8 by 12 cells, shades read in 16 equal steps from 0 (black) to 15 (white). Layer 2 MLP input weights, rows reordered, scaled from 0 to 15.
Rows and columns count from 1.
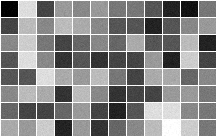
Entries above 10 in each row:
1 2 2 2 2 2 2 4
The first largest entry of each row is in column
2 2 2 2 3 2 9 10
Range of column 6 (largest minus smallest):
8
